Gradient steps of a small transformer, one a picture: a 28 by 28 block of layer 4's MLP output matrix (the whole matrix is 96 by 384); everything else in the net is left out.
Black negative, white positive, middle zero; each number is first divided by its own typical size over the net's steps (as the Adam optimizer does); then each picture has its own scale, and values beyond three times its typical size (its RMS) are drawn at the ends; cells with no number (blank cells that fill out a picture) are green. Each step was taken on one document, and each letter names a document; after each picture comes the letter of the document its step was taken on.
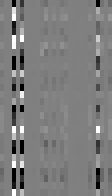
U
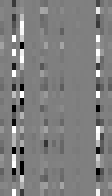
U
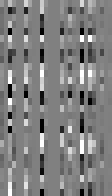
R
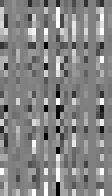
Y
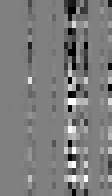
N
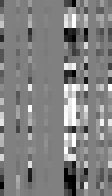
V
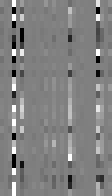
U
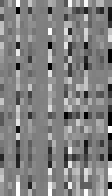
V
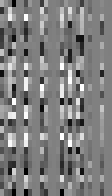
R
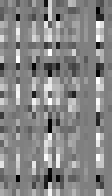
Y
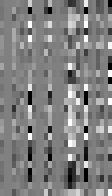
V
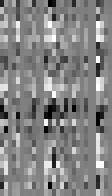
Y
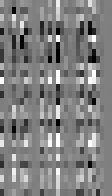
R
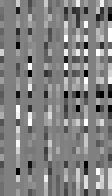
V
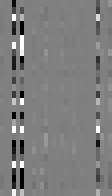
U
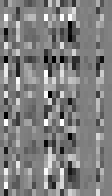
Y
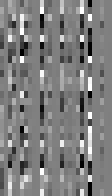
R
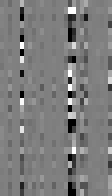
N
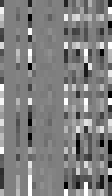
V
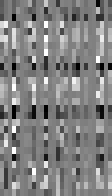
Y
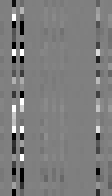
U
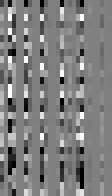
R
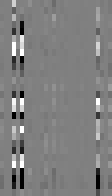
U
